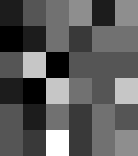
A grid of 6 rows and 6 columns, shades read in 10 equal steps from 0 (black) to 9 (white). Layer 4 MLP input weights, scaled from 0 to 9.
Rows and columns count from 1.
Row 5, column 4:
2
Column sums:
11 14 28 18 19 27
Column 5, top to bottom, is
1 4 3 3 4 4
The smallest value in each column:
0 0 0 2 1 3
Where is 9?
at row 6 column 3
